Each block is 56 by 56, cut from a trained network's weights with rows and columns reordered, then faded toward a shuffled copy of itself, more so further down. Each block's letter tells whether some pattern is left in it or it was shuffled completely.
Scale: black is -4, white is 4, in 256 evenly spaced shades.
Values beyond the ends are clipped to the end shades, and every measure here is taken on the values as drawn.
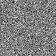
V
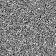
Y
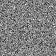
Y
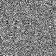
V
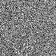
Y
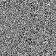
V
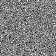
Y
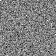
Y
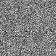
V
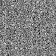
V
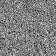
Y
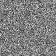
Y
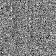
V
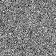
Y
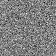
Y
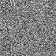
V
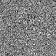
V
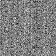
V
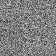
Y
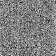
V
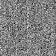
V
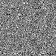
V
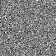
Y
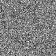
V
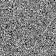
Y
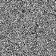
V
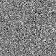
V
